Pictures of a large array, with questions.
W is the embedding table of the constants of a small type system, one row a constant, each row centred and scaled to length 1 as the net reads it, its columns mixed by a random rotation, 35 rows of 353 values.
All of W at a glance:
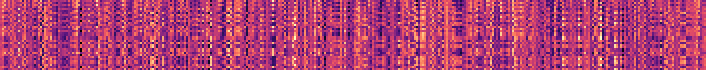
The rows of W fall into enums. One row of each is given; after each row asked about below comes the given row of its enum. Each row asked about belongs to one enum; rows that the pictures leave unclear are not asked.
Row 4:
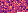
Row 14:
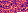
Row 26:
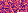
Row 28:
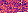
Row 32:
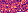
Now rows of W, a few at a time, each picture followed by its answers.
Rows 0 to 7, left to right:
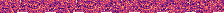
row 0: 26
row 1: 14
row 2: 26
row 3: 14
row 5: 14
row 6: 28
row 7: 4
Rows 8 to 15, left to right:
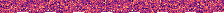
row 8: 14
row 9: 32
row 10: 4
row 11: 28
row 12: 32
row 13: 26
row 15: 4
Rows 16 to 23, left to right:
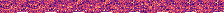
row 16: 14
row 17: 14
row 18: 32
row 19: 32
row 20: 28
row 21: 4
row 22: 28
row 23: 28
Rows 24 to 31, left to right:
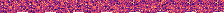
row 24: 4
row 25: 4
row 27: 4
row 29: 32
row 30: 28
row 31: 28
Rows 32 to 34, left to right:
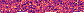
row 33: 4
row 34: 28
